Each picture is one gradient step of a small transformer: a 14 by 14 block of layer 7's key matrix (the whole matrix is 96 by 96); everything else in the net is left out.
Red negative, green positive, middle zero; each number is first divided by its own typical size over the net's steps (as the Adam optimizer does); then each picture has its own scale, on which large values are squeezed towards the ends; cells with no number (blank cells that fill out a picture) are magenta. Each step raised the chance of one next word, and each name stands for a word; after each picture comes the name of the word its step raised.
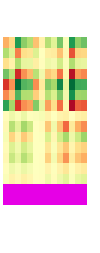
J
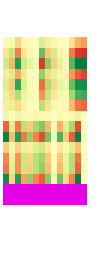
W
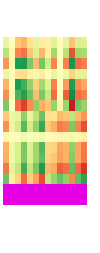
J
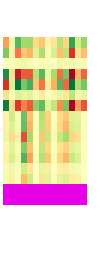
J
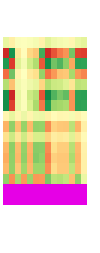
W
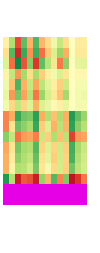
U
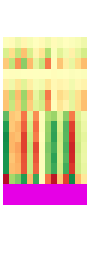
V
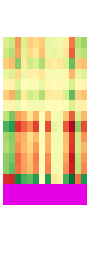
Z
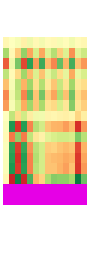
Z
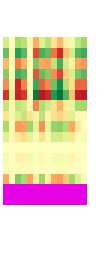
V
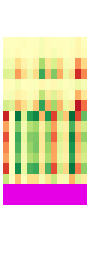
U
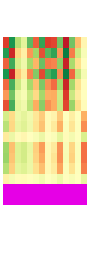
Z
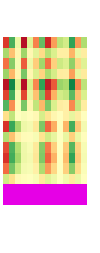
U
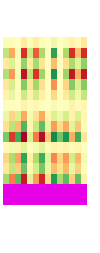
W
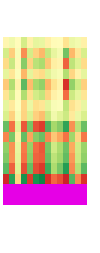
V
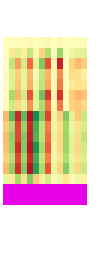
W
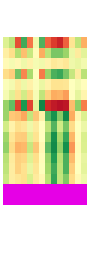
V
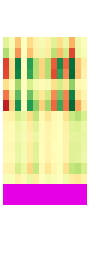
J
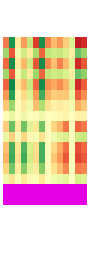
Z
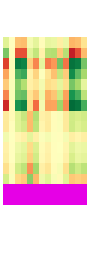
J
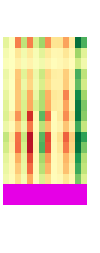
W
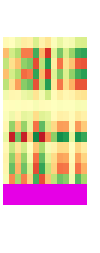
U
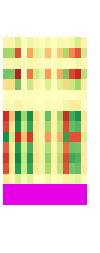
U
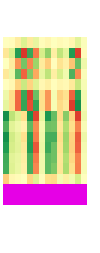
V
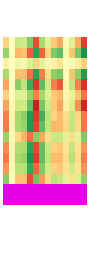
U
